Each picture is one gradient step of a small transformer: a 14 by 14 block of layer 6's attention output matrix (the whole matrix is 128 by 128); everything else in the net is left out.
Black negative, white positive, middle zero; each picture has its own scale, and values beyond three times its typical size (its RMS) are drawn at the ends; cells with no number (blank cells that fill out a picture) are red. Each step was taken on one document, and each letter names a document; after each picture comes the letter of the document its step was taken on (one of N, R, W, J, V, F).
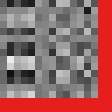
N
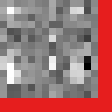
N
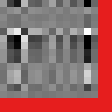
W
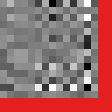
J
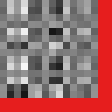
N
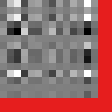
W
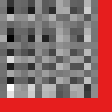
N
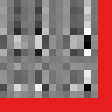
J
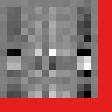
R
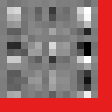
R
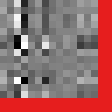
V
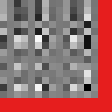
J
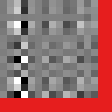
V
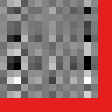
W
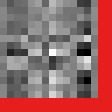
R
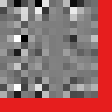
J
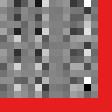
J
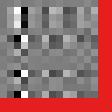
V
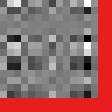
W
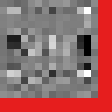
R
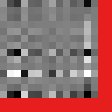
W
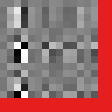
V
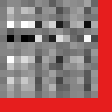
N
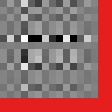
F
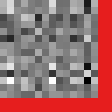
N
